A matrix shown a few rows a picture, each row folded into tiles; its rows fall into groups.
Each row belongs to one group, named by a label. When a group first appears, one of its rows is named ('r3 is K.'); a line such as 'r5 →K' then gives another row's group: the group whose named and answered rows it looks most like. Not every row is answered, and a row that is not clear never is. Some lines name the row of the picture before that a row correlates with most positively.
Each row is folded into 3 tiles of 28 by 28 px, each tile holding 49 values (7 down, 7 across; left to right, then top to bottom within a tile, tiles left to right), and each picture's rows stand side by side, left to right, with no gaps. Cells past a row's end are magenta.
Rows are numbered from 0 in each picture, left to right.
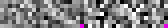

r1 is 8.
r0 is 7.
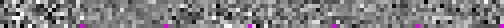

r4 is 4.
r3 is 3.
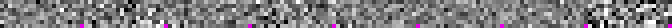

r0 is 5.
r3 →4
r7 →3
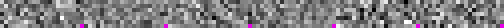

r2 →7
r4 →7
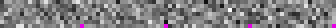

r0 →4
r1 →7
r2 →5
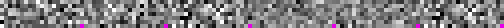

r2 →8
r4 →3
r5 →8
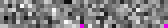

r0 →7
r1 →8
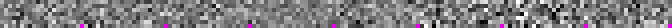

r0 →8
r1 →3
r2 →4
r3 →4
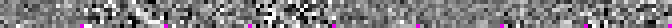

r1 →7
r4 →7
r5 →3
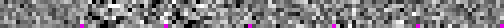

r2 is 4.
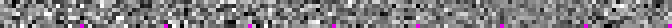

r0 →8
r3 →3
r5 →5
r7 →4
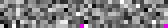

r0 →3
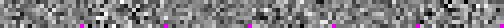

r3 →7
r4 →5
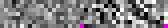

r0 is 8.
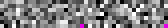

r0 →3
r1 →8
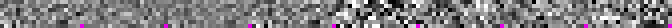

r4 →4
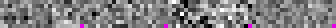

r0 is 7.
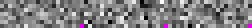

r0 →5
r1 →4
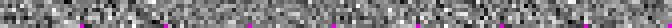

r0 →7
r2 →3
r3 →5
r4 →7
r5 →5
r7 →4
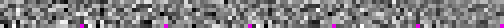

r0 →3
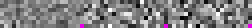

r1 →5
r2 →8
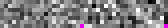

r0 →8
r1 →7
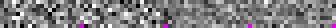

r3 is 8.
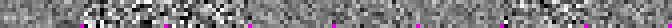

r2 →8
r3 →7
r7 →8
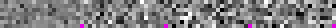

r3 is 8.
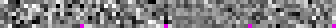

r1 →7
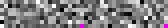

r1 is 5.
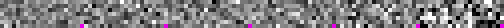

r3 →5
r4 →8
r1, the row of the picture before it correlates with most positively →0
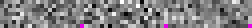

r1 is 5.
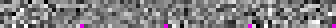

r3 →3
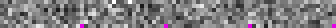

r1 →4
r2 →4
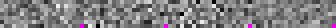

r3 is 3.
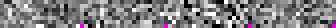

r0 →4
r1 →3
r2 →5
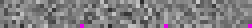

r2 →4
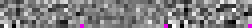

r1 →7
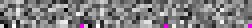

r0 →3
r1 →3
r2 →8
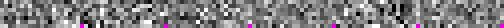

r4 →4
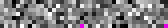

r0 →8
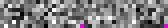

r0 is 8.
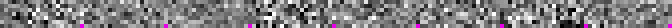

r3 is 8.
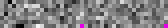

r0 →4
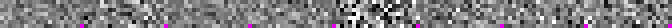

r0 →5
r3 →5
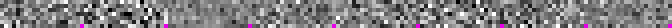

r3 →4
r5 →5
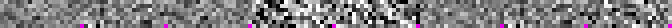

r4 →7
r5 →5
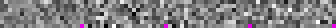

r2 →3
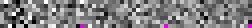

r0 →4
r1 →8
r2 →7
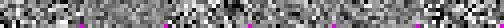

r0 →3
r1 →8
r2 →4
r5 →8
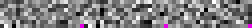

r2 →7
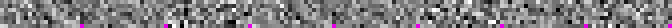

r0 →7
